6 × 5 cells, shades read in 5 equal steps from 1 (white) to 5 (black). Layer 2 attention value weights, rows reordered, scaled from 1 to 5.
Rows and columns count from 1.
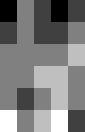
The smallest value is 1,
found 2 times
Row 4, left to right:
3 3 2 2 3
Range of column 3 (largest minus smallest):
2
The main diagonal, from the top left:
5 3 3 2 3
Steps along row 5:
up down down up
